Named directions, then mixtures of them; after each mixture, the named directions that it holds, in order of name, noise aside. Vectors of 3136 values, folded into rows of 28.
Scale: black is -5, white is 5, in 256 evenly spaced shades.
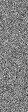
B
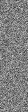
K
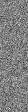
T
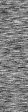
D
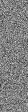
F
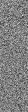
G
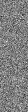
B, G, T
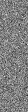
B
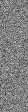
F, K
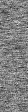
D, G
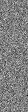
B, K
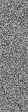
G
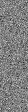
F, T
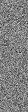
G, K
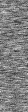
D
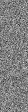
T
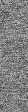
D, F, G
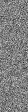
T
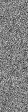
T
